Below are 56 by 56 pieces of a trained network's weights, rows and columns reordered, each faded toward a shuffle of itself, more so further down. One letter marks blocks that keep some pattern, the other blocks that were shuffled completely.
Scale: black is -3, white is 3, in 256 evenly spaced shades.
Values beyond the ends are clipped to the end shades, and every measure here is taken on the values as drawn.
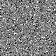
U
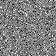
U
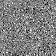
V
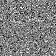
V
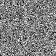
U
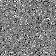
V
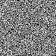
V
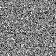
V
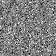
U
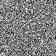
U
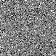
U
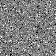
V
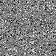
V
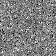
U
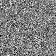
U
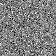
U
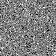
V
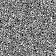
U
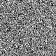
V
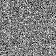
U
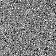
U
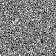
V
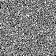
U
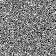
U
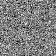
U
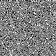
V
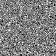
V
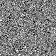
V
